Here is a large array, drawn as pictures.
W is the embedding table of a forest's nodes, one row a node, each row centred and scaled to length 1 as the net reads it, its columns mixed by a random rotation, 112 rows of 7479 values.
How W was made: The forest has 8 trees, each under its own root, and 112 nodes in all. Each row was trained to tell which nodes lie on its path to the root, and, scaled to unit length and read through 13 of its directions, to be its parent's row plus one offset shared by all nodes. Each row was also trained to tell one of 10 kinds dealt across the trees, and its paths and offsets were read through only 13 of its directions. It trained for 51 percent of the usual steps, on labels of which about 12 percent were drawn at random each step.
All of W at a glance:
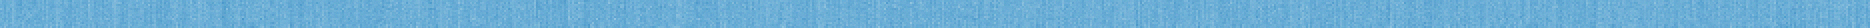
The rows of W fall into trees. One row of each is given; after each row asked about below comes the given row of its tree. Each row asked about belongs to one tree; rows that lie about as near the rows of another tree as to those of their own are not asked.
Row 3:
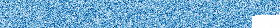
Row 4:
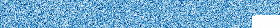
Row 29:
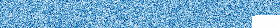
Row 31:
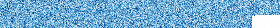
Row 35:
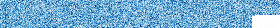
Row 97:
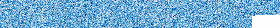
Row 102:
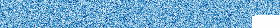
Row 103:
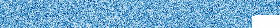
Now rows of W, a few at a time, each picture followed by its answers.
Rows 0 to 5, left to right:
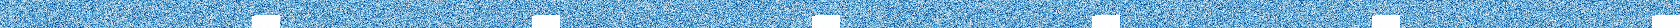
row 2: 102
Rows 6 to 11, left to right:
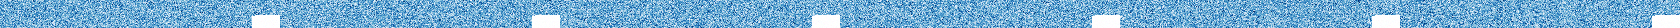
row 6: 103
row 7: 97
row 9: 3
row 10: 3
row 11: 4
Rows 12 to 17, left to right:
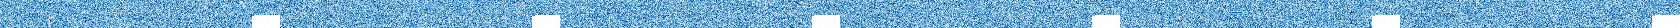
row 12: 103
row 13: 35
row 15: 103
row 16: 102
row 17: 97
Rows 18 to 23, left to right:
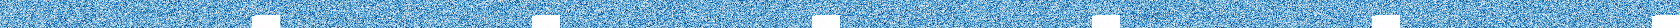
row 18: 3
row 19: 3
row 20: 4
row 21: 4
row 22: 103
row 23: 29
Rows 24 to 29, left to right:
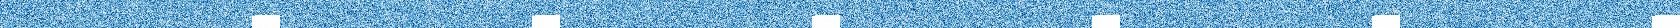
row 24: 102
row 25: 3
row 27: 31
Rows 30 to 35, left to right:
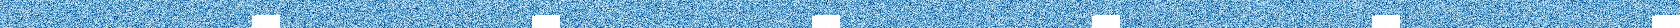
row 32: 97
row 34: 35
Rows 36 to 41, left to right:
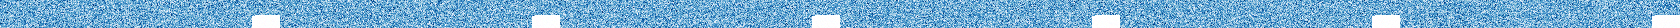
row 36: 3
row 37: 4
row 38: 3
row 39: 103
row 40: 4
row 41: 103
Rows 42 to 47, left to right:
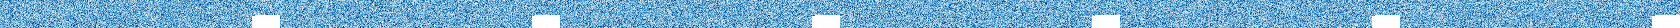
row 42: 102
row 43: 97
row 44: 29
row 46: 4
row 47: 97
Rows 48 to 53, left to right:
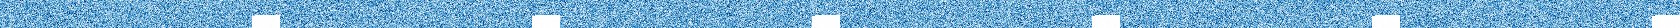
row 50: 3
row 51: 103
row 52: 4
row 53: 102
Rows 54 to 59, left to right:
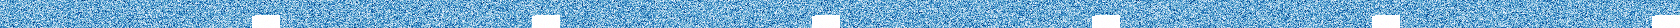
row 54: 97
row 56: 103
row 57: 97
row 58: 102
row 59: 102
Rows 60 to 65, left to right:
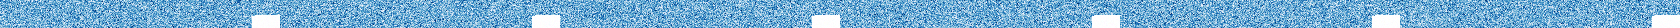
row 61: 4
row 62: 103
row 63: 103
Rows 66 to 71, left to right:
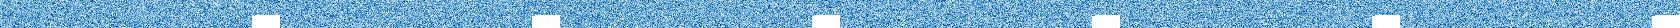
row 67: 97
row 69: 102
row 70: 97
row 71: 3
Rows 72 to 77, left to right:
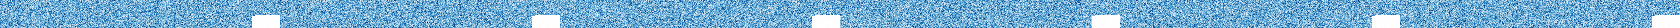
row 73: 29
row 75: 3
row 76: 3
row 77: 3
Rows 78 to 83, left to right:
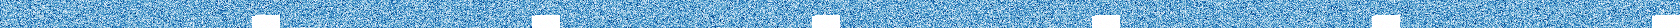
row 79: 4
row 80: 29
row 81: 103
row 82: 3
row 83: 31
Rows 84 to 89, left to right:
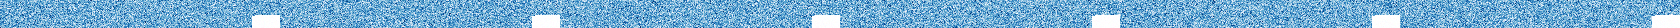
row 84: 4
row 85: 29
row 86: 97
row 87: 3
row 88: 103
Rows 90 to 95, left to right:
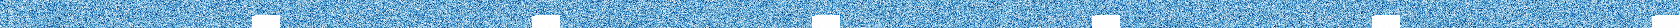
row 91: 103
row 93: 4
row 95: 3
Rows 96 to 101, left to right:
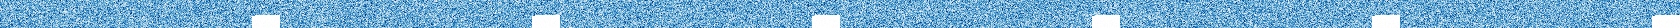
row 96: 4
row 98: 97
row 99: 102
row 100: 29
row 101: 4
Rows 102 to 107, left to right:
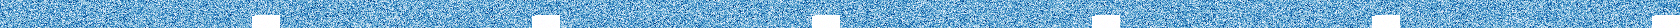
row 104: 102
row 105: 102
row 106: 103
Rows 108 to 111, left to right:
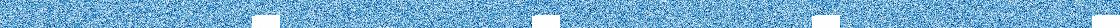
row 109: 97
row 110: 103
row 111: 97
